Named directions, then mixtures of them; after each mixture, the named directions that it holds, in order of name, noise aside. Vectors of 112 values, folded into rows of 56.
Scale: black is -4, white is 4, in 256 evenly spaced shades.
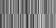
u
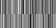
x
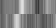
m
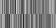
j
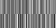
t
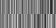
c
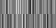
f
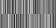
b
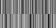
x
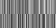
t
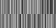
c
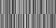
b, f, t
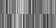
f, m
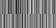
f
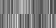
b, c, m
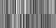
f, j, m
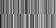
u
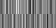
f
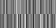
f, t, u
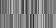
u, x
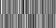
t, x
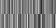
c, t, u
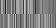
b, x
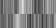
m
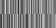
j, u, x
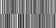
c, j, t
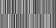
b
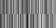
u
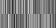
b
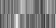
m, t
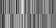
j, m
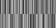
j, t, x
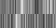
c, m, t
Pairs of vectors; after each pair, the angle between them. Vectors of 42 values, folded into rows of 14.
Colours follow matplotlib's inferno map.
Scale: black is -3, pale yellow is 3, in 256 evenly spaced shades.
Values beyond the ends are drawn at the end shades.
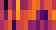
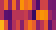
partly opposed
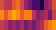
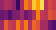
nearly opposite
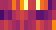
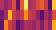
partly aligned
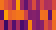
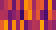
partly opposed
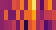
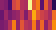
partly aligned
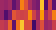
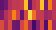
partly aligned
